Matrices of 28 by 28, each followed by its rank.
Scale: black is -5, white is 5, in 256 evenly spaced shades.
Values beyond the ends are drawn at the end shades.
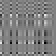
one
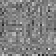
five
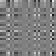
one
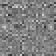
five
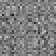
five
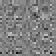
five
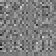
five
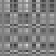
one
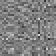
five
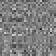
five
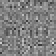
five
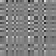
one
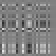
one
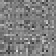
five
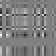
one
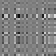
one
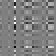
one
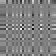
one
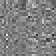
five
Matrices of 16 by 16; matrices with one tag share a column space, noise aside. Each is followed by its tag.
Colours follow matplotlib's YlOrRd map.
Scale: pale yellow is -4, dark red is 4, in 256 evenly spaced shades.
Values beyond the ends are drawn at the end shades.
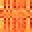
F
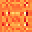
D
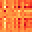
F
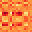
D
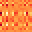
D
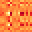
D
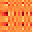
D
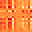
F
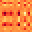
D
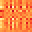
F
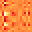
D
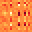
D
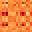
D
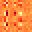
D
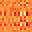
D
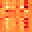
F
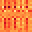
F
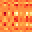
D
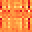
F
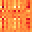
F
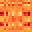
D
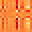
F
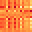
F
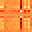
F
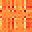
F
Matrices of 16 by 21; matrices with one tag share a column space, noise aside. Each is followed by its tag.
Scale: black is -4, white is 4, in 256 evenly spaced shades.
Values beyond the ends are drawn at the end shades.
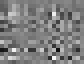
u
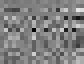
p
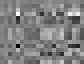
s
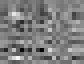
u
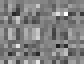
s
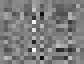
u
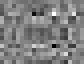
s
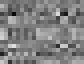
s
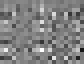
u
